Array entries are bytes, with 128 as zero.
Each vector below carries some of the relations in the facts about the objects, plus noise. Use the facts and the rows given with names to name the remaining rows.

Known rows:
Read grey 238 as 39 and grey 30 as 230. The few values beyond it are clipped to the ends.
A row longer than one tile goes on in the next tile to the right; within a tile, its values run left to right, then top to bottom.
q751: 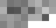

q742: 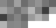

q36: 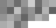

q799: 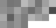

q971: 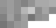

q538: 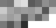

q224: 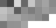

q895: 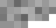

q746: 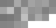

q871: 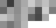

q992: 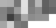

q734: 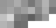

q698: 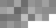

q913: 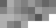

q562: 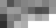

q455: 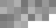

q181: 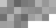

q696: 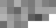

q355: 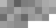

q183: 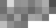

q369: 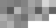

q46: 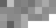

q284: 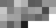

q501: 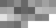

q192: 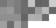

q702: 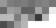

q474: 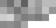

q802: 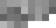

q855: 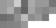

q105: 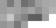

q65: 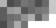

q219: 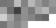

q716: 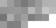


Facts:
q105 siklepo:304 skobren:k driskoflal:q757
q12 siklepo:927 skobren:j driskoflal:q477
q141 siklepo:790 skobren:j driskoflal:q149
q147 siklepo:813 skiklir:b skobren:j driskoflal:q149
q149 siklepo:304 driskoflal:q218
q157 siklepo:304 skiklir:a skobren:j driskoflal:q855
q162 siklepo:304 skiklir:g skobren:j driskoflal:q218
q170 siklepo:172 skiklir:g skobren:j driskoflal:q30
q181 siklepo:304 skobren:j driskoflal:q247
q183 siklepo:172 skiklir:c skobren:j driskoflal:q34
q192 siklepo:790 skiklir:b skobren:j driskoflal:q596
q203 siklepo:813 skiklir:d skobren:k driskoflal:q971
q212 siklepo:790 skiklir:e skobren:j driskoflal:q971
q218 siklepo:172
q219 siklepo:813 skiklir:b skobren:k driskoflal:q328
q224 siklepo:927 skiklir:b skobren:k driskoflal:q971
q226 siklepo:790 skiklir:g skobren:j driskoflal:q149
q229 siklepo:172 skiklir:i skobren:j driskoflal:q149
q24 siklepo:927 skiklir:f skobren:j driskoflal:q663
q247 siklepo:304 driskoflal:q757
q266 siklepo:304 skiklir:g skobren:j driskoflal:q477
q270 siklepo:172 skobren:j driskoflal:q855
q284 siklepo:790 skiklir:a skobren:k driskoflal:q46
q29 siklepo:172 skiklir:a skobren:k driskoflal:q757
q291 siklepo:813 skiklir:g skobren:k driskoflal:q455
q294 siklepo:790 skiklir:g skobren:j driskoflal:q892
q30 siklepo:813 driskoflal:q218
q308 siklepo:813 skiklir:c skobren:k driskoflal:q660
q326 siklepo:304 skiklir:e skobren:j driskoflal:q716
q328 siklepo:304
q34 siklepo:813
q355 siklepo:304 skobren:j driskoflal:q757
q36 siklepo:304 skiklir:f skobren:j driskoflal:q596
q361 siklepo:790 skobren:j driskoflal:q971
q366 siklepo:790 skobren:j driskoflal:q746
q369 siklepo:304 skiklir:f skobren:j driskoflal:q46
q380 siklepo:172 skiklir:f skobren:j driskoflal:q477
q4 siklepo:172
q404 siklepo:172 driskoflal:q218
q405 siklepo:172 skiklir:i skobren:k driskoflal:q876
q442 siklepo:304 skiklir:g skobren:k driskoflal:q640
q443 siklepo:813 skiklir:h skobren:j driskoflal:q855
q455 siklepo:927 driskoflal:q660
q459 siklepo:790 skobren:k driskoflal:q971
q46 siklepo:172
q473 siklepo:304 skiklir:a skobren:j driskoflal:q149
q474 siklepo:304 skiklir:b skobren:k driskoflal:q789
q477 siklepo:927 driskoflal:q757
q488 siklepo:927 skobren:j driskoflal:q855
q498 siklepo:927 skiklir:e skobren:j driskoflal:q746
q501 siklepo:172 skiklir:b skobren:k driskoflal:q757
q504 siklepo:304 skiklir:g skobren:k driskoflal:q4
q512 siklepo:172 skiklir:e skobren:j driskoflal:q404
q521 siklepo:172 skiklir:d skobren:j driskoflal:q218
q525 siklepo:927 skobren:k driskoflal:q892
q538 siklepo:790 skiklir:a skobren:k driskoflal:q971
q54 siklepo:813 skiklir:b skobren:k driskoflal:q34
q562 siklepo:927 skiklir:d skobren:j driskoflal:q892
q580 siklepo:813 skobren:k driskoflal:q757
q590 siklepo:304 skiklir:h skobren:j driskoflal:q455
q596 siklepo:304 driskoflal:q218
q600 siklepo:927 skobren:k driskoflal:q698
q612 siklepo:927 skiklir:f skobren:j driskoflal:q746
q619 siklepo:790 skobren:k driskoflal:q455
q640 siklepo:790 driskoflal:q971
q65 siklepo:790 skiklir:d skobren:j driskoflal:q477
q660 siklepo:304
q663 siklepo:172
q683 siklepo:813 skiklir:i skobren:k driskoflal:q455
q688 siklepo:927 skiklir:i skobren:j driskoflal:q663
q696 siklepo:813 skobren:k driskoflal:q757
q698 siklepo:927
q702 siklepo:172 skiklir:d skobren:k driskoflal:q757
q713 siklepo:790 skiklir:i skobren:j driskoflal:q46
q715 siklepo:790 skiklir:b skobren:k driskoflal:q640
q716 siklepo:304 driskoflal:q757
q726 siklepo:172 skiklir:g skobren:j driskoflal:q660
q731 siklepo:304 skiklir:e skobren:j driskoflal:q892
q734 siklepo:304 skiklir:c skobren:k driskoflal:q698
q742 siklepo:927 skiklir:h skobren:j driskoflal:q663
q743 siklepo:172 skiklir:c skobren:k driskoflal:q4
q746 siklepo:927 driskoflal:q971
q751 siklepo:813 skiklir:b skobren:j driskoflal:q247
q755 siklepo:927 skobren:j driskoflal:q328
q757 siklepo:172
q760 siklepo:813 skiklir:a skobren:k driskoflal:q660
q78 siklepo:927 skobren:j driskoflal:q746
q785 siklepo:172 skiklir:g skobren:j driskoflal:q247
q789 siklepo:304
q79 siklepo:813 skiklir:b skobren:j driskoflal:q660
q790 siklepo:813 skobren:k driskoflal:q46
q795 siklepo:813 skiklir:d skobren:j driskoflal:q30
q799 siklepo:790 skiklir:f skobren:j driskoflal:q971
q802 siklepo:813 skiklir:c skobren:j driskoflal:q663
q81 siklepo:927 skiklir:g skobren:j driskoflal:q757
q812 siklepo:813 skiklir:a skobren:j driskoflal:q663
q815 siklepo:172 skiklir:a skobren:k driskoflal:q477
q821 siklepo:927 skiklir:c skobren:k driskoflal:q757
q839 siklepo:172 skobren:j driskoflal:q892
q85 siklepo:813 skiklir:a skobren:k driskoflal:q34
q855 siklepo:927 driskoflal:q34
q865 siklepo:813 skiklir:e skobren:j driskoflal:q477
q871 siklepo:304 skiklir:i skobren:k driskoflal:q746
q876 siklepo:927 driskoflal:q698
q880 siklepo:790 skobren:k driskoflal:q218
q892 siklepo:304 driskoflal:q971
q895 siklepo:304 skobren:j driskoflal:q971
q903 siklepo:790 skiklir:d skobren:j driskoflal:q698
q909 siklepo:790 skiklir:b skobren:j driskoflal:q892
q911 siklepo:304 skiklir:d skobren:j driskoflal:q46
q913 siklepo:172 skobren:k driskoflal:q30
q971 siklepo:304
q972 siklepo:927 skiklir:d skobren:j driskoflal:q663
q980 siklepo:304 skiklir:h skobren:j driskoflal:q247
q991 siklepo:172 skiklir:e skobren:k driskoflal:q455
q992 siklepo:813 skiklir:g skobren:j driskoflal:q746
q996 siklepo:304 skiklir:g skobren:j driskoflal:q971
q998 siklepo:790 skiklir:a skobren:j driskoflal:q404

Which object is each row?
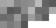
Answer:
q443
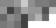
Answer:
q812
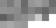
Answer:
q755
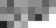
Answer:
q203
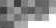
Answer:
q521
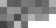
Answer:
q903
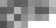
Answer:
q911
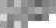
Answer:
q619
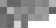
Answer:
q212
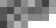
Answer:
q795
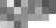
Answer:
q170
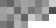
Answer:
q909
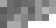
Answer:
q865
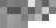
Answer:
q147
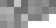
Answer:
q600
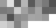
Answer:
q726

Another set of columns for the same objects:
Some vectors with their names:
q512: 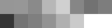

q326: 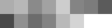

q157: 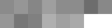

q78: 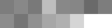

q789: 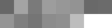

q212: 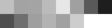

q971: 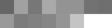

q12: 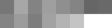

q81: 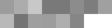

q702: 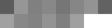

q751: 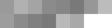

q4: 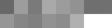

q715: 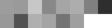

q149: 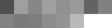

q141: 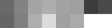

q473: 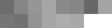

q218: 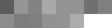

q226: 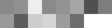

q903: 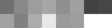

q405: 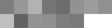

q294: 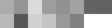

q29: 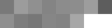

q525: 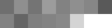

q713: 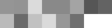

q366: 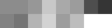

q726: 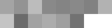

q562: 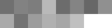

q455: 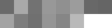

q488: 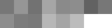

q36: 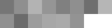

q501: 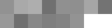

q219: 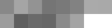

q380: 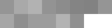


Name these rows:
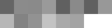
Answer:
q742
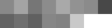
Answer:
q734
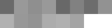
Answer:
q980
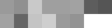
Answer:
q799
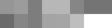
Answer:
q183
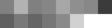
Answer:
q821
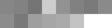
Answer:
q839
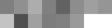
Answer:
q871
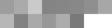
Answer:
q785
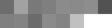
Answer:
q105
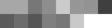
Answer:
q991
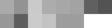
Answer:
q909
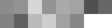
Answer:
q192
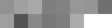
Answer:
q224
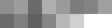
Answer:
q802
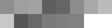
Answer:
q291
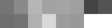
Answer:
q998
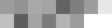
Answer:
q992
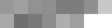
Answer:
q79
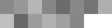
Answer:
q688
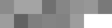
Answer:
q474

